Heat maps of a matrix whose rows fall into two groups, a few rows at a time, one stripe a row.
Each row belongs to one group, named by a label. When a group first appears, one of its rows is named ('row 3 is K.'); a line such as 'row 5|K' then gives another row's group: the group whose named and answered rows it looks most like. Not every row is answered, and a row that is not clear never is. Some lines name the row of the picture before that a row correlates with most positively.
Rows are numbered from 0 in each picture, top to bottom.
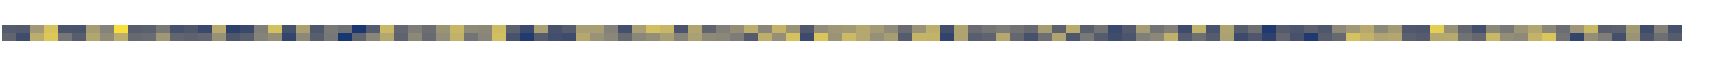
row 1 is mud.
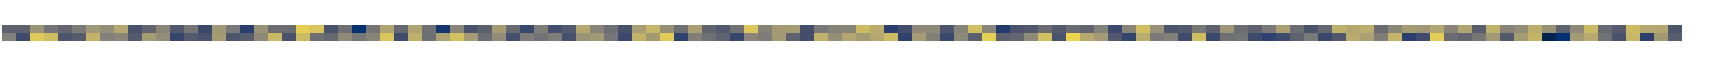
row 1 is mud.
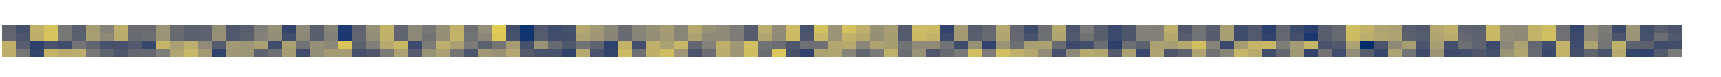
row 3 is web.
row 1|mud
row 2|web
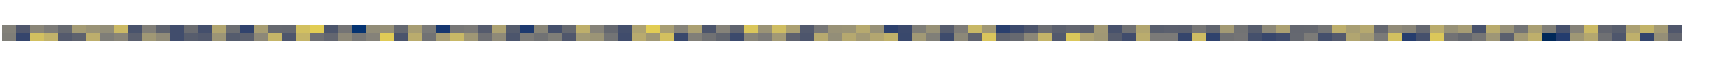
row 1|mud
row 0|mud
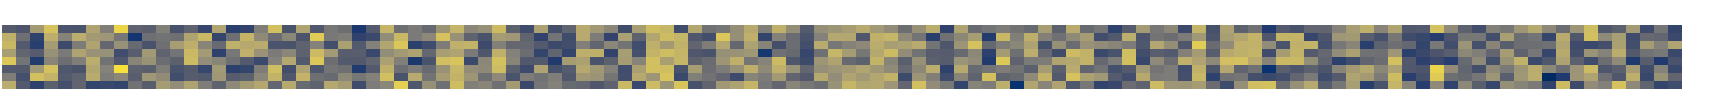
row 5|mud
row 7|web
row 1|web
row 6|mud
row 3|web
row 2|web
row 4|web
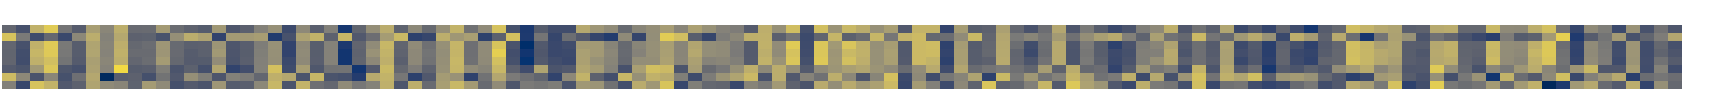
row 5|mud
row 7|mud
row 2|mud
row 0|mud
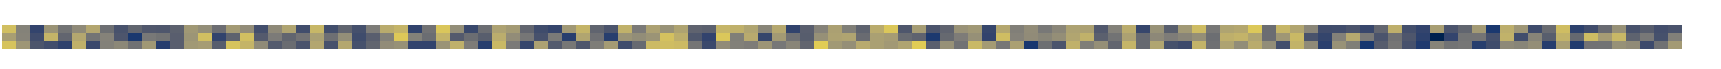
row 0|web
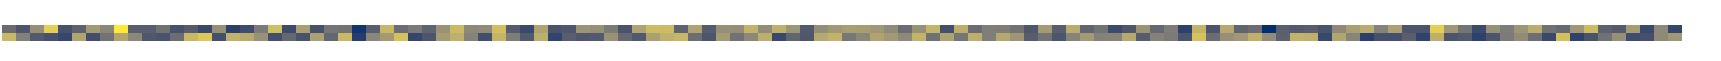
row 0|mud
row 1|web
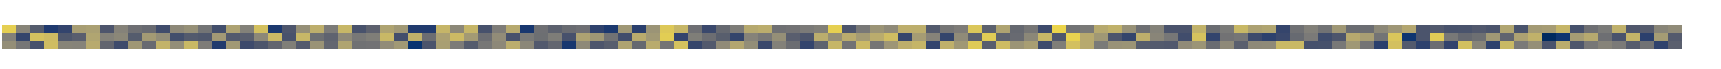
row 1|mud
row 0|web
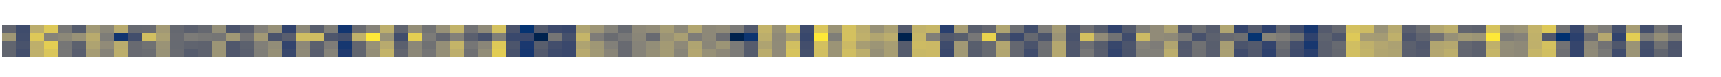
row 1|mud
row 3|mud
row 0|mud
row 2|mud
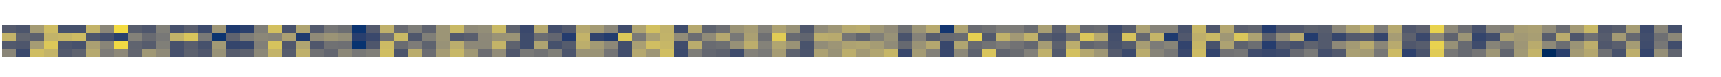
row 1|web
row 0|mud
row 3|mud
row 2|mud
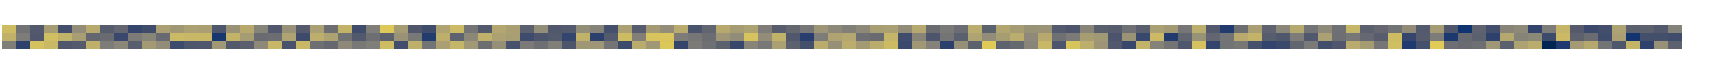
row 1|web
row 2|mud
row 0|web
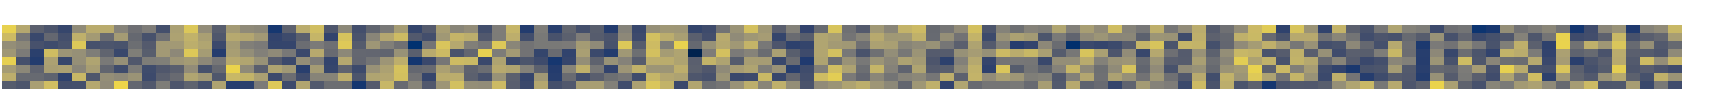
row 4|web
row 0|web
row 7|mud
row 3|web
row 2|web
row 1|web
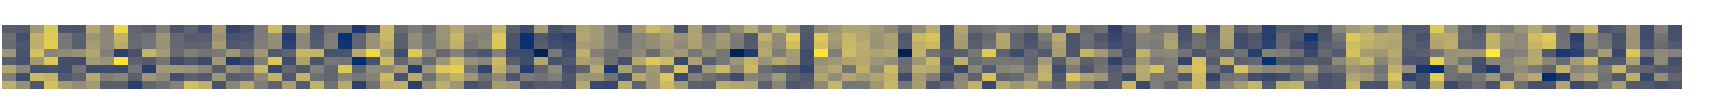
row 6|mud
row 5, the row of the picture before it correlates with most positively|2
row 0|mud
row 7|web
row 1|mud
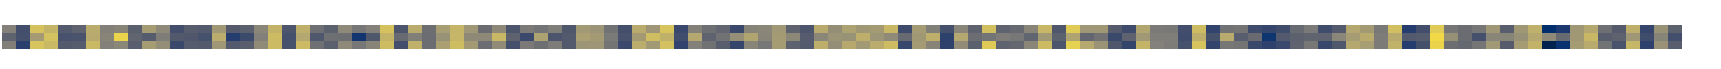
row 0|mud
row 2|mud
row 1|mud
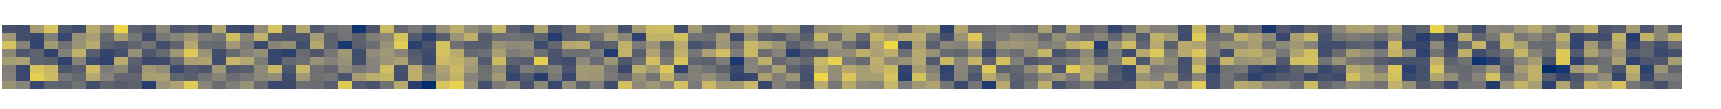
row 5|mud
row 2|web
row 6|mud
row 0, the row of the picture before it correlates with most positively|1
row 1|web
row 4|web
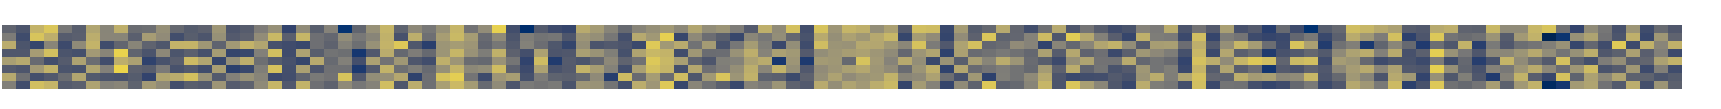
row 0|mud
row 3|mud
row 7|mud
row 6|web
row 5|mud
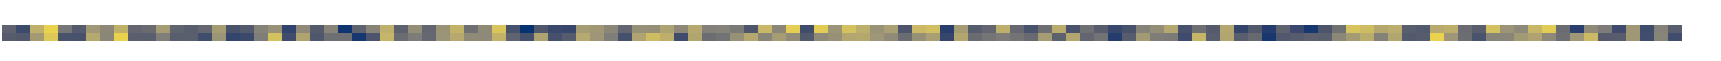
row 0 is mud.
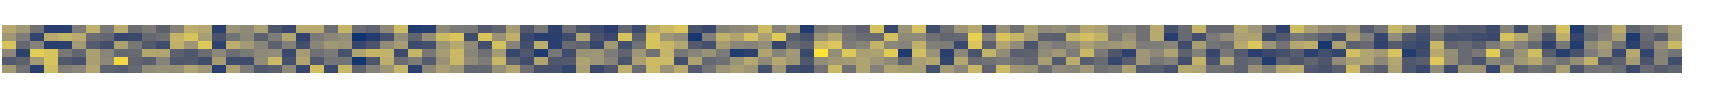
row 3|mud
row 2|web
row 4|mud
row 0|web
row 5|web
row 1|web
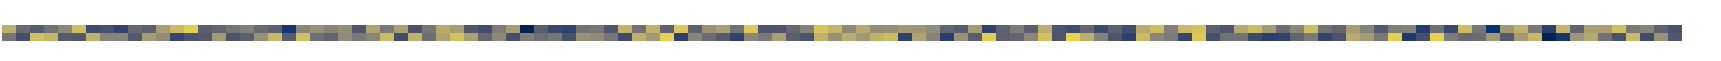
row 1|mud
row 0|web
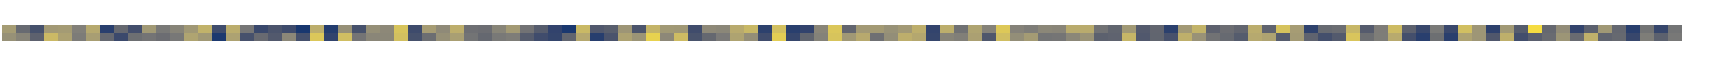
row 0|web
